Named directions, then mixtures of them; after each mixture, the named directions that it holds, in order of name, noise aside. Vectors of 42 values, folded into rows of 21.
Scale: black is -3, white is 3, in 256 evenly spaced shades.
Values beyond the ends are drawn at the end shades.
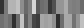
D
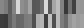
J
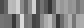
D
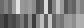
D, J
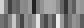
D, J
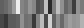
D, J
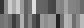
D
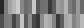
D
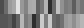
D, J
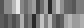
D, J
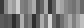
D, J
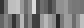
D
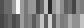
D, J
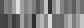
D, J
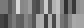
J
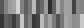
D, J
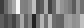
D, J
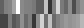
D, J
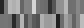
D
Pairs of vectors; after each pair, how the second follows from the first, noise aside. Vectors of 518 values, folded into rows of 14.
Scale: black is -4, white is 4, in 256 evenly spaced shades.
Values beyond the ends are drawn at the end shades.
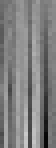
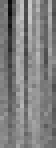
reversed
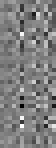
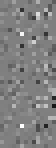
partly zeroed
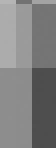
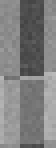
wrapped around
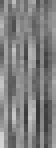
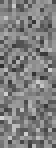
shuffled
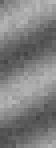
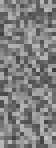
shuffled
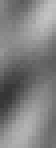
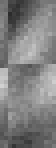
wrapped around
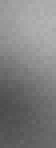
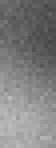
reversed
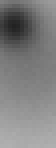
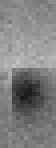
wrapped around
